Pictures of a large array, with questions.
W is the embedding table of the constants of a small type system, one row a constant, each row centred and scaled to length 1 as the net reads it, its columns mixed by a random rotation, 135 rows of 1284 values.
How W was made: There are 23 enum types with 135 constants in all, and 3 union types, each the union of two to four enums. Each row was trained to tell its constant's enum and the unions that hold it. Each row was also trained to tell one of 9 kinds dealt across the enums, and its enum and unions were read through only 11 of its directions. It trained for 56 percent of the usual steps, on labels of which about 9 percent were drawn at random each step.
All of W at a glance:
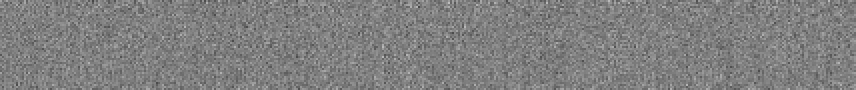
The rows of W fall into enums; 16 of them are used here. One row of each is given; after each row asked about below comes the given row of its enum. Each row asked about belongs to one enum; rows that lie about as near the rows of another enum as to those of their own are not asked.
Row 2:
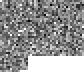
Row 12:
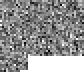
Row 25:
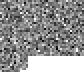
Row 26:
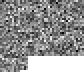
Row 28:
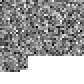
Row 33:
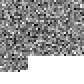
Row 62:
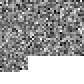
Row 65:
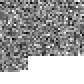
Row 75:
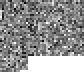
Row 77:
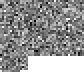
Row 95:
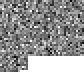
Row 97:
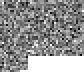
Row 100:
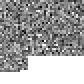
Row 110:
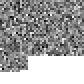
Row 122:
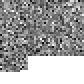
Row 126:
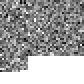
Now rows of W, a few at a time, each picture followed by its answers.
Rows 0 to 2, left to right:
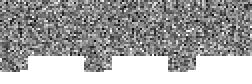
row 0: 28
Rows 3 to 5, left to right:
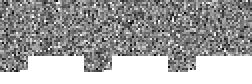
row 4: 95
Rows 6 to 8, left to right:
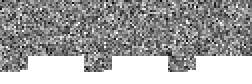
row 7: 110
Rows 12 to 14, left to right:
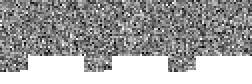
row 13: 75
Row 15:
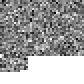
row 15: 26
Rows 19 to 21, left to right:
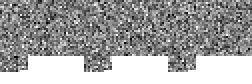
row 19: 95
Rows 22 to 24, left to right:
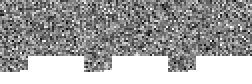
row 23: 2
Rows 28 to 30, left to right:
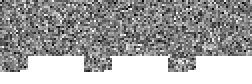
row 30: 26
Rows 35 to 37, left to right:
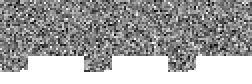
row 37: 33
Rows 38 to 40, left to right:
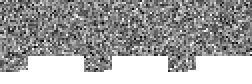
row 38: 100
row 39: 28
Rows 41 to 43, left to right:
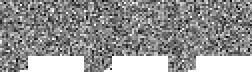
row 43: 28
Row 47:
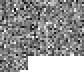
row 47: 75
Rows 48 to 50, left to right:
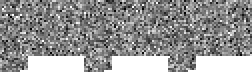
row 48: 110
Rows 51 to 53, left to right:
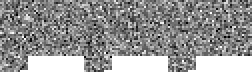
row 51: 110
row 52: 28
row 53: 28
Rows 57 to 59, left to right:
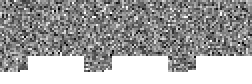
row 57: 75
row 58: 12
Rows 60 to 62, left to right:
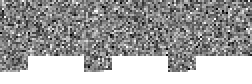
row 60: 33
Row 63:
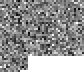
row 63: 33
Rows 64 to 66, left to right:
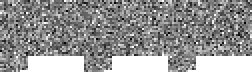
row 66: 100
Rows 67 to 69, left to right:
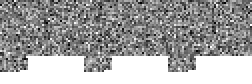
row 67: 95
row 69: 26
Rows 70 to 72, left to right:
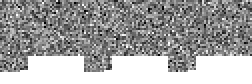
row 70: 26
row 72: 2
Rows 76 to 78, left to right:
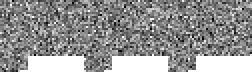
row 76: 95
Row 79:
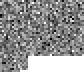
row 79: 28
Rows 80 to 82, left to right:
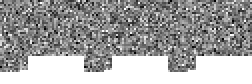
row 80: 2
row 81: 2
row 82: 25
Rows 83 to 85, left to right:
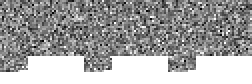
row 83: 100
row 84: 26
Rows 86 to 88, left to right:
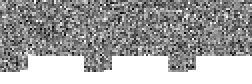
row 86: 2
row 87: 97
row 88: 110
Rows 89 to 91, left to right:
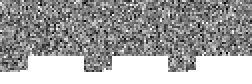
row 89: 33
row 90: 25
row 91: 75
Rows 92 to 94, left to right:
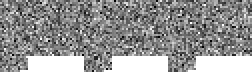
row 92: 62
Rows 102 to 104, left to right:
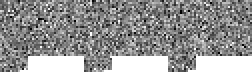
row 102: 110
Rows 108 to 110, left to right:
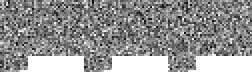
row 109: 2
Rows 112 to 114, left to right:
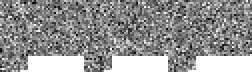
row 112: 12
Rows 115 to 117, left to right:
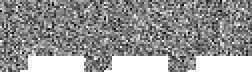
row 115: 97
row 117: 95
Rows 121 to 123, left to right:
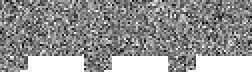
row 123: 95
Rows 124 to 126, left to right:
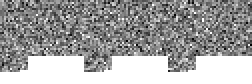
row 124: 100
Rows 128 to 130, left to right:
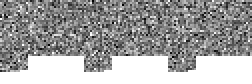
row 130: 97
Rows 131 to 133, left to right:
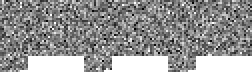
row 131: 110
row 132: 75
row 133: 75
